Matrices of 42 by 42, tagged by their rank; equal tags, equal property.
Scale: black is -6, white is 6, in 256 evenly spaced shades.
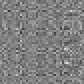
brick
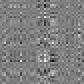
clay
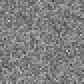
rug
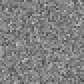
rug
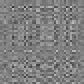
clay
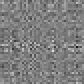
brick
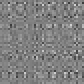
clay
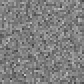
rug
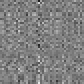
brick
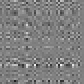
clay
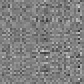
brick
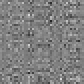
brick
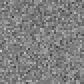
rug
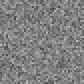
rug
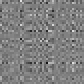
clay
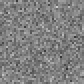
rug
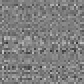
brick
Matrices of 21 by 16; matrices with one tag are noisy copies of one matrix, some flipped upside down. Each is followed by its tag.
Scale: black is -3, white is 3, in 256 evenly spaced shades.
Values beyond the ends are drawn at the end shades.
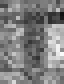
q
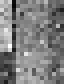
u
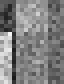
u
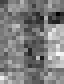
q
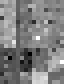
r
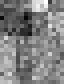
r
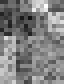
r
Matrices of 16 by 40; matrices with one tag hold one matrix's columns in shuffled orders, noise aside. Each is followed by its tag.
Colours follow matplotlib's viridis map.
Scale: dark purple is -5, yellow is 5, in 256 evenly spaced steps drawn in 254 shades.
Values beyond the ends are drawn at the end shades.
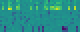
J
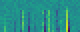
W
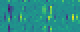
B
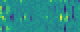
B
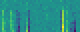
W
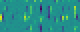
B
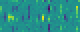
B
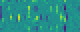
B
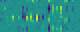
B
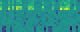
J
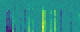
W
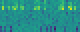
J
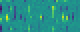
B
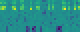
J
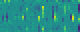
B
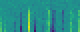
W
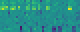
J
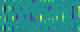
B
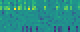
J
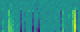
W
